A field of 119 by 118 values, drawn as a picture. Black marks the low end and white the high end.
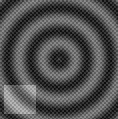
Rings: centred on the centre. Average level on the scale: 30%. Odd patch: higher, in the bottom left. Ninth with the highest average: bottom left.
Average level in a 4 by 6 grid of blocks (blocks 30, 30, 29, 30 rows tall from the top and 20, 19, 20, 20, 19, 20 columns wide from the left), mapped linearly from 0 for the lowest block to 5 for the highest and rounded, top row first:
111111 | 011110 | 121110 | 551111
